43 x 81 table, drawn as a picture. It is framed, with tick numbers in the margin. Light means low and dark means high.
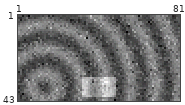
Average level on the scale: 60%. Odd patch: lower, in the bottom middle. Ninth with the lowest average: bottom middle. Rings: centred on the bottom left.
